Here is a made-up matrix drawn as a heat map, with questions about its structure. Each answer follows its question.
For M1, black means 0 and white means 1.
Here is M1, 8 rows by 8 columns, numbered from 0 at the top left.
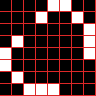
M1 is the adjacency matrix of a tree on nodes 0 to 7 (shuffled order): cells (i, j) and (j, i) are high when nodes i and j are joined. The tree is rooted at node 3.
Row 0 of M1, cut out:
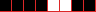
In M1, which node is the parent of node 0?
4
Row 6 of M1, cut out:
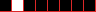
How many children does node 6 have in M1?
0
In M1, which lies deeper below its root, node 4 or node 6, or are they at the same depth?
the same depth
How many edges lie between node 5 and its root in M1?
4
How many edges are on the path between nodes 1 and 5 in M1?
5
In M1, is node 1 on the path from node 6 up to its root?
yes
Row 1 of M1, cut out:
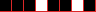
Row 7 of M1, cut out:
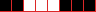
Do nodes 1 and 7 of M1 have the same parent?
yes
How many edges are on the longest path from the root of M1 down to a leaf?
4
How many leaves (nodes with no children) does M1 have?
3
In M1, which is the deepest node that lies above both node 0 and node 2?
7
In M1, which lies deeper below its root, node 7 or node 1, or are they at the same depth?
the same depth
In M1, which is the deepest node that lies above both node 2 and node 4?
7
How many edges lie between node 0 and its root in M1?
3
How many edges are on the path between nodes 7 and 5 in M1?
3
